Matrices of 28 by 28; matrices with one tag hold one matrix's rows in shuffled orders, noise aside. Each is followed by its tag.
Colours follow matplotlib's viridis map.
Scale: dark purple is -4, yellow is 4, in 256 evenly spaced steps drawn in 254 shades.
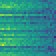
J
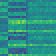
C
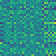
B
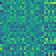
B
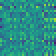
B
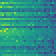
J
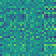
B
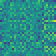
B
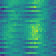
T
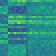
C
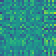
B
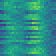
T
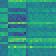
C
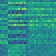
C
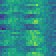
T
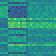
C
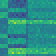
C
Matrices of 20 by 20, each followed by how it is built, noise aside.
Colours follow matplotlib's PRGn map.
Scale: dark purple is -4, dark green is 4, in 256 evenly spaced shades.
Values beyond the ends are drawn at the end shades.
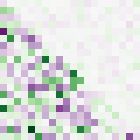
lower triangular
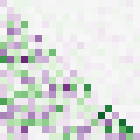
lower triangular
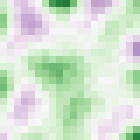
smooth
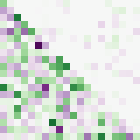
lower triangular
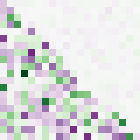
lower triangular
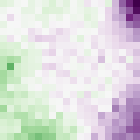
smooth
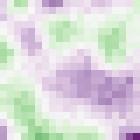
smooth
